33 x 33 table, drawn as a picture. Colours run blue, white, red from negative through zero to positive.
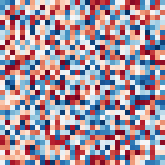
No row or column stands out. The texture is fine-grained noise. The halves do not mirror each other. The values spread evenly over their range. On average the colour sits 50% of the way up the scale.
